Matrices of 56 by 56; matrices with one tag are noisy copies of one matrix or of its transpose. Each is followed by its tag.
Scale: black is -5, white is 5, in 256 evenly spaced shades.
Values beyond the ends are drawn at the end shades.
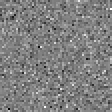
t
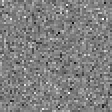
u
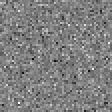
u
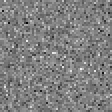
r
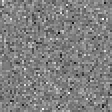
u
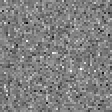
r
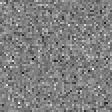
u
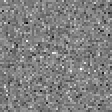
r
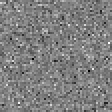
u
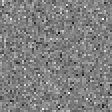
u
